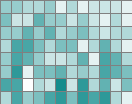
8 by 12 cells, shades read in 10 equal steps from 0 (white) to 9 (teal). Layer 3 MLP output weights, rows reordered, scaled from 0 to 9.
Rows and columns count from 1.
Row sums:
30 36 47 49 51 57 54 66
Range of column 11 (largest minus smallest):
4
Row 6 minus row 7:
-3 1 1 2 3 -3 1 -4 0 1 4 0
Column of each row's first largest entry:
1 4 3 2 2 2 6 6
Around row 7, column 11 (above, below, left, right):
6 3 6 5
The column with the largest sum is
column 2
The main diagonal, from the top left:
4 2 6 5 2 6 2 8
